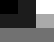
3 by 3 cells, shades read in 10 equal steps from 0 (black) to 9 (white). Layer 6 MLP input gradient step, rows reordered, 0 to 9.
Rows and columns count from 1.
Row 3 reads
4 4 4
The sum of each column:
5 6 19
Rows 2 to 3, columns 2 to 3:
1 6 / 4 4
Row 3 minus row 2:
3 3 -2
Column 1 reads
0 1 4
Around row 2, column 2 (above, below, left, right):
1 4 1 6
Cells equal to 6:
1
